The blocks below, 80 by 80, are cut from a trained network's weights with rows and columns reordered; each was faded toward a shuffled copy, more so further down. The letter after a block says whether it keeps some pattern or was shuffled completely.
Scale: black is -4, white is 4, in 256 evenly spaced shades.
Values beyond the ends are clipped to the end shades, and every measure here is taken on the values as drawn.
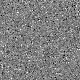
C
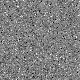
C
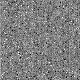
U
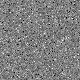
C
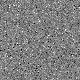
C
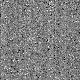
U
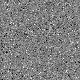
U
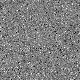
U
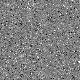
U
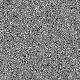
C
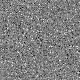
C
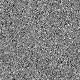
C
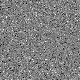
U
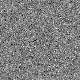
U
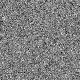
C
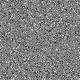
C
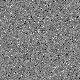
C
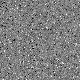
U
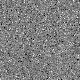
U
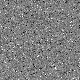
C
